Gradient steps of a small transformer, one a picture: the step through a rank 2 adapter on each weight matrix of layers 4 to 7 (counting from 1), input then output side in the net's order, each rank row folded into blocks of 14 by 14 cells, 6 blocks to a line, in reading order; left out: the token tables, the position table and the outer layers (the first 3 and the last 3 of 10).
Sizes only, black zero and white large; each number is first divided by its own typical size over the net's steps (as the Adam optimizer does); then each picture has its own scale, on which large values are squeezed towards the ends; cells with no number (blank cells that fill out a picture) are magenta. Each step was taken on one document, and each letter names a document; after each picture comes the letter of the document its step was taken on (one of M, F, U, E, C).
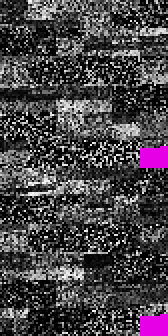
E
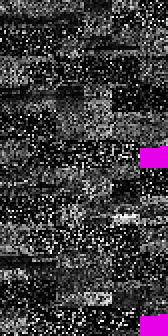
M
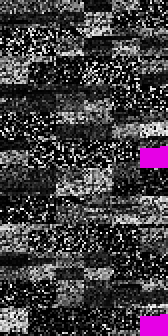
E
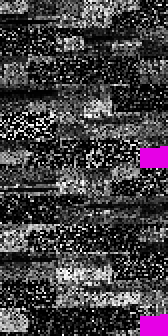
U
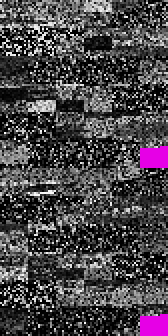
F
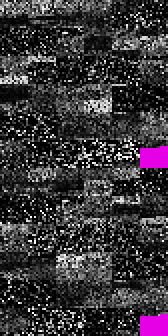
M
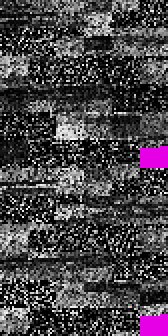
E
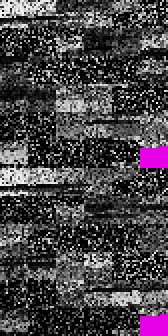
F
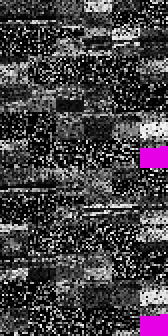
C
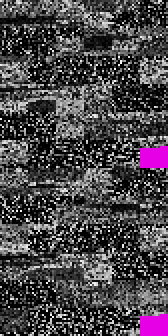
C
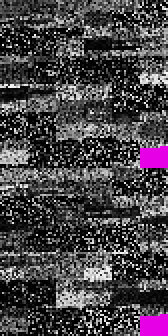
F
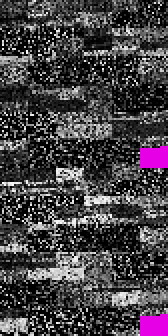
C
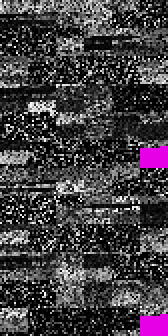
U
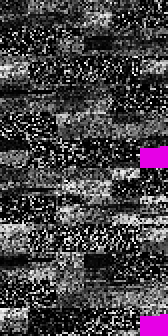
E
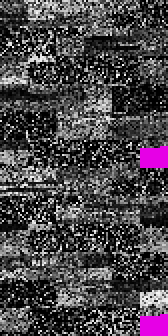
E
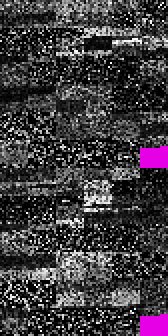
M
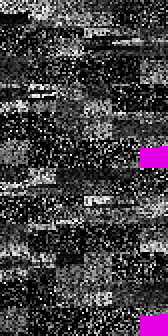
U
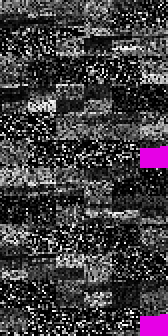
M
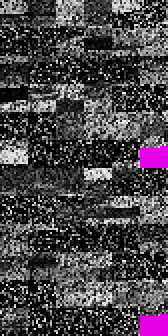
F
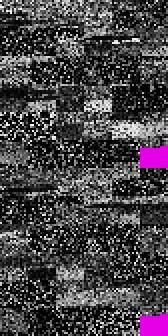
U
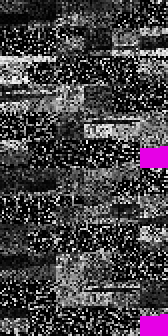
C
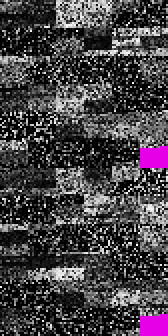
C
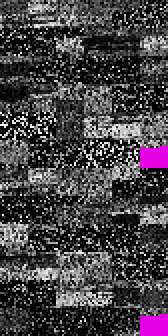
F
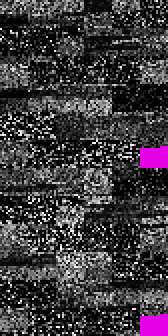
M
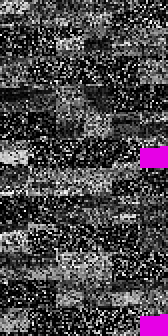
U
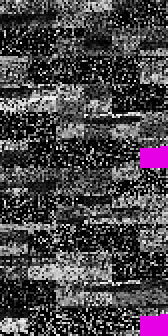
C
